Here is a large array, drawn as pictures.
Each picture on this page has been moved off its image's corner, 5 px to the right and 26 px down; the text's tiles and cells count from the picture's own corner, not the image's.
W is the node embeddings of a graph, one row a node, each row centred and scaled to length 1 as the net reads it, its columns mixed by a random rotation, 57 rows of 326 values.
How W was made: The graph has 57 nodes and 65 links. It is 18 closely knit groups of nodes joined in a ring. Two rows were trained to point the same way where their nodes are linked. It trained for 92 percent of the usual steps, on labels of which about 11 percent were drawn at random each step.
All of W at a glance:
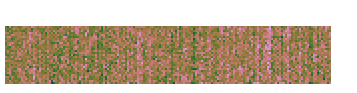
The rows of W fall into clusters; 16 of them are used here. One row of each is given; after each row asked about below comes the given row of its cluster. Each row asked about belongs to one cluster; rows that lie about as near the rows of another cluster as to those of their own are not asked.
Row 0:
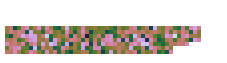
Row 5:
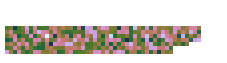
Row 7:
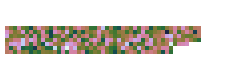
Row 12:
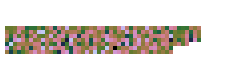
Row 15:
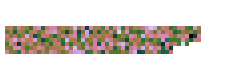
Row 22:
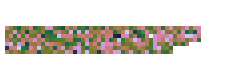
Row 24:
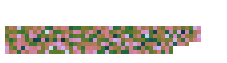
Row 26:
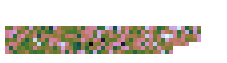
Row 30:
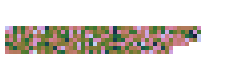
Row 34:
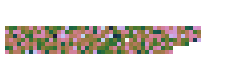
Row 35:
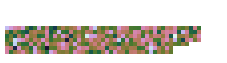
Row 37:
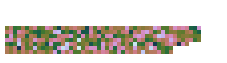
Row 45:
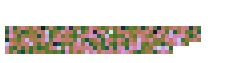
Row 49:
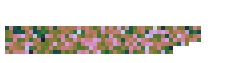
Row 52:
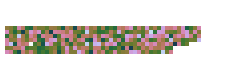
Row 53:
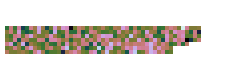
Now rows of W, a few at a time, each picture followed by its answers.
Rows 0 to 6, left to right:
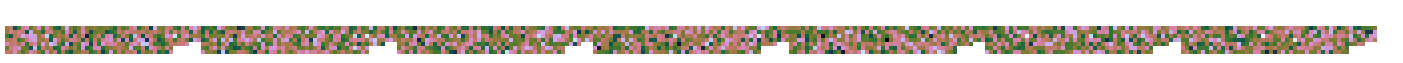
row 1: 45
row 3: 12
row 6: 35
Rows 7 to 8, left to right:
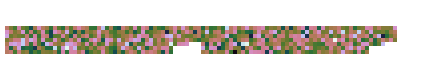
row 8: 30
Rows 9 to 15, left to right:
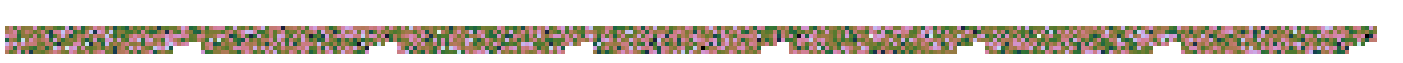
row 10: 15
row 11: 24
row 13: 35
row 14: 22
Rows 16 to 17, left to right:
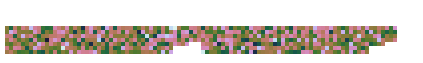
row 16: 26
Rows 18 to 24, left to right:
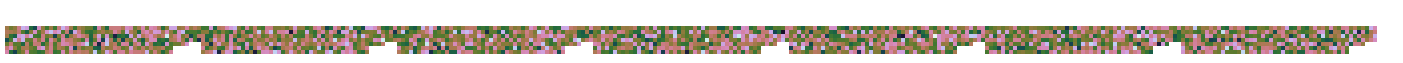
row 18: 15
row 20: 30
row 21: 22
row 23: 37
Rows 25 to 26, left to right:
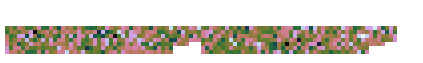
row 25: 49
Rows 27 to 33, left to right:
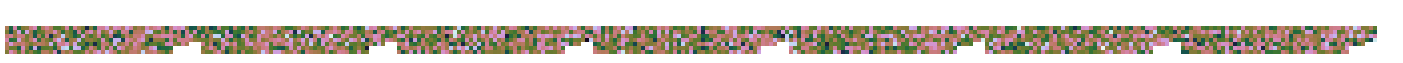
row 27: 37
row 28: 49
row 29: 34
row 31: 52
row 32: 7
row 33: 34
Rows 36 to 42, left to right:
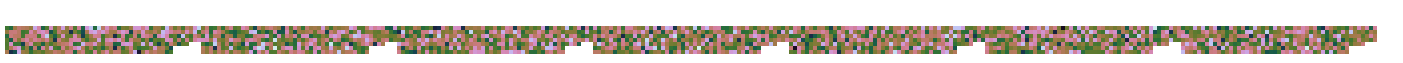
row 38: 45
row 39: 53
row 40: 12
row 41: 26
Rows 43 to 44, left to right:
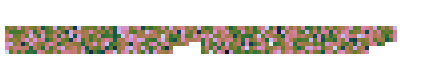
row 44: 24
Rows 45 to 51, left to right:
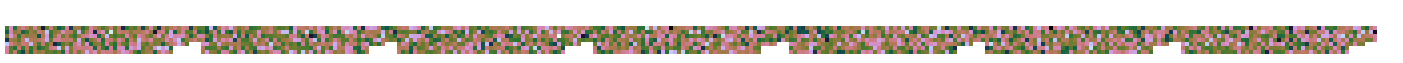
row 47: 15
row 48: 12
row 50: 53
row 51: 52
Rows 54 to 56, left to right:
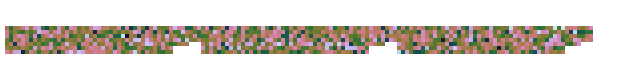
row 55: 0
